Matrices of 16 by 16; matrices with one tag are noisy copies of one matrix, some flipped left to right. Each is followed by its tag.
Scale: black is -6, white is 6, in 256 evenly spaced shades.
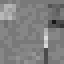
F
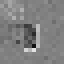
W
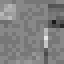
F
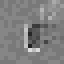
W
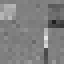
F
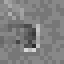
W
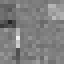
F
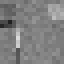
F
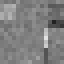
F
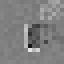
W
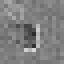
W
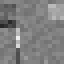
F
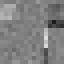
F
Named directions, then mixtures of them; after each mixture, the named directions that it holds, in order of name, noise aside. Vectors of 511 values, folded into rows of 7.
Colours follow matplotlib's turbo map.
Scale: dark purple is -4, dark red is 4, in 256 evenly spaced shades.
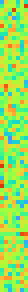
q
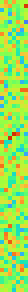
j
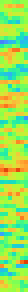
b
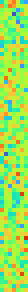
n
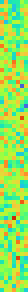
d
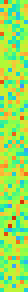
d, j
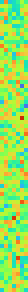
d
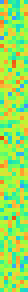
d, q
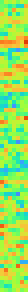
b, q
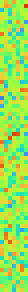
j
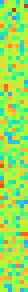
q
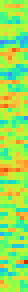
b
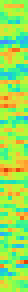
b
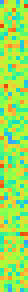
q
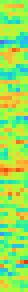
b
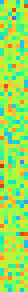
q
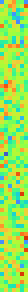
n, q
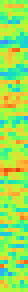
b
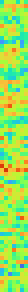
b, q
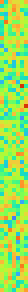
d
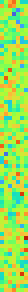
n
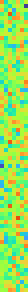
j, q
